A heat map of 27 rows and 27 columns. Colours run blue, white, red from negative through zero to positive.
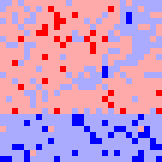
The top part is higher, up to a seam about 70% of the way down. The ninth with the highest average is the top middle. On average the colour sits 50% of the way up the scale.
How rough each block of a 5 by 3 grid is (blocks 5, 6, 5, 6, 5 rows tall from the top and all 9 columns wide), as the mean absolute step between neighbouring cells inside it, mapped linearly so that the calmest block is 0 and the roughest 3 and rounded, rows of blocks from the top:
312 / 222 / 231 / 212 / 102
